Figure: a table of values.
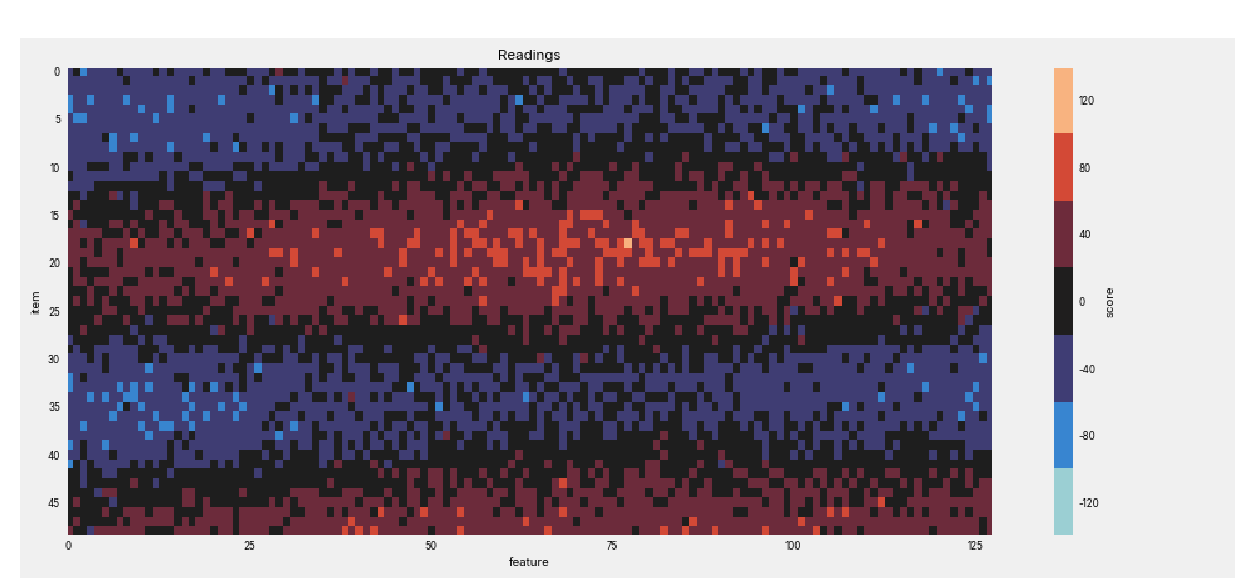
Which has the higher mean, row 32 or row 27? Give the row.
27
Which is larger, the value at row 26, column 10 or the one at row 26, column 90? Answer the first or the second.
the second
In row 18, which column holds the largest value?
77
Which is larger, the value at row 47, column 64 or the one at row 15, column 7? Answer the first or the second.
the first
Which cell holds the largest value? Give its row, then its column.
18, 77
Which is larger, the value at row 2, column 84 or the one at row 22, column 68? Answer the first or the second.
the second
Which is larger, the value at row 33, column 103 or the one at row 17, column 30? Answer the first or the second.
the second
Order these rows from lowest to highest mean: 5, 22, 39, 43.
5, 39, 43, 22
